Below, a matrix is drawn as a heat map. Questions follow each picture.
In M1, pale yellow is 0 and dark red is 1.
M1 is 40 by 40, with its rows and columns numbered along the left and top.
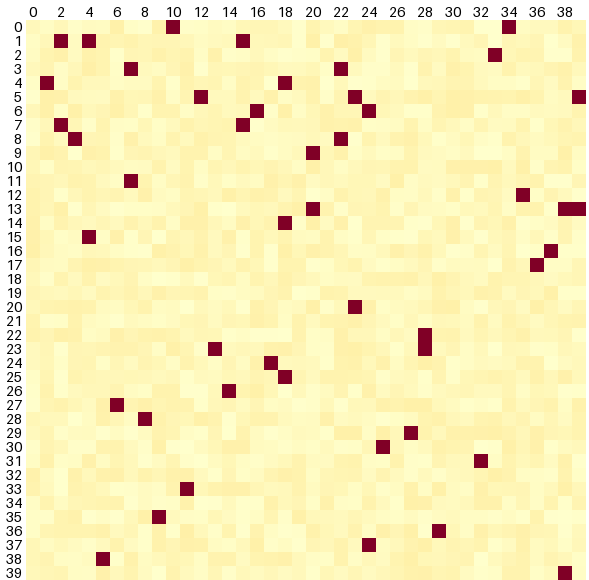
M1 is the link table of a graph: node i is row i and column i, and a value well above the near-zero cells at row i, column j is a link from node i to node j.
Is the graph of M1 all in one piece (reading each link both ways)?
no
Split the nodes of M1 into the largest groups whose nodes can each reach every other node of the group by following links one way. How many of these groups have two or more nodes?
4
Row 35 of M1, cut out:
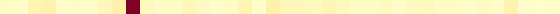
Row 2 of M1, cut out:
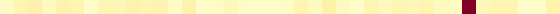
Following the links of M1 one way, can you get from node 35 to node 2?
yes
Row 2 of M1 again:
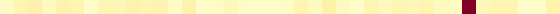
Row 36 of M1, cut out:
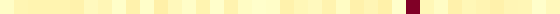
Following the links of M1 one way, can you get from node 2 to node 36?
no
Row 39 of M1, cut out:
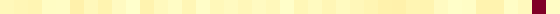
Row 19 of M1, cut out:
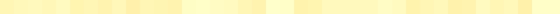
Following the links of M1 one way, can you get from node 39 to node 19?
no
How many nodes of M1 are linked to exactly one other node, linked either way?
6
